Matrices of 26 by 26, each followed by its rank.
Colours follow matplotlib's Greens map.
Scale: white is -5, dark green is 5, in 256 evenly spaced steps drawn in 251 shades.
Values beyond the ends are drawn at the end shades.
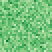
full rank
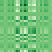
one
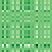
one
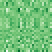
three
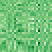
three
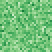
full rank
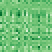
three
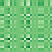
one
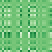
one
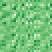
three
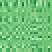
three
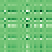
one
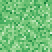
full rank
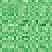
three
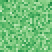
full rank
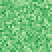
full rank
